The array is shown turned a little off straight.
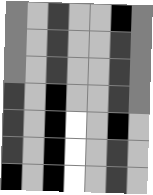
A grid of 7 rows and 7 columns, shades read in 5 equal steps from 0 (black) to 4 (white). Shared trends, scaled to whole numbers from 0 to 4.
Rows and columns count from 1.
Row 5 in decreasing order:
4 3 3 3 1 0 0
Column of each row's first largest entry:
2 2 2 2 4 4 4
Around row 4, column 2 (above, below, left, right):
3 3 1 0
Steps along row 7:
up down up down down up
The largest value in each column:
2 3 1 4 3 1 3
